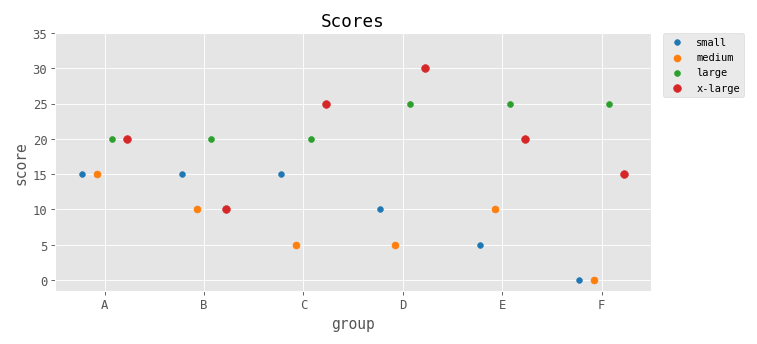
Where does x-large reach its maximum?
D
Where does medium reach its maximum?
A
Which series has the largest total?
large
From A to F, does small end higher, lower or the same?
lower
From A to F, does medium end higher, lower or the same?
lower
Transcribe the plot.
Title: Scores
x-axis: group, ticks A B C D E F
y-axis: score, ticks 0 5 10 15 20 25 30 35
Legend: small, medium, large, x-large
Values:
small: 15 15 15 10 5 0
medium: 15 10 5 5 10 0
large: 20 20 20 25 25 25
x-large: 20 10 25 30 20 15
